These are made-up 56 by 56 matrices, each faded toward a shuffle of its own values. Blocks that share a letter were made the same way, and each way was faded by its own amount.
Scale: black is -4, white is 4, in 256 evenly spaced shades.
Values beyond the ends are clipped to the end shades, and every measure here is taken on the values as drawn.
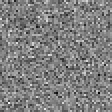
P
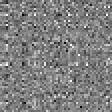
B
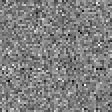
P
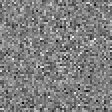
P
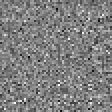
P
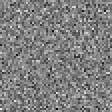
P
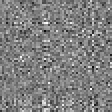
B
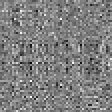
B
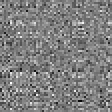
B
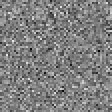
P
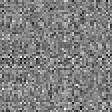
B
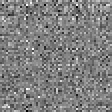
B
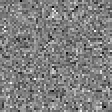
P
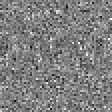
P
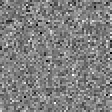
P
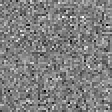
P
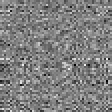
B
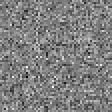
P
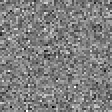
P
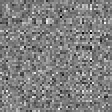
B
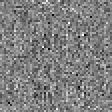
P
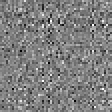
B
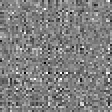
B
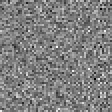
P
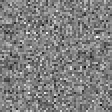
P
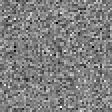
P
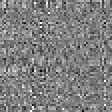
B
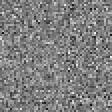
P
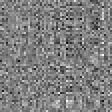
B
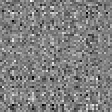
B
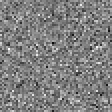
P
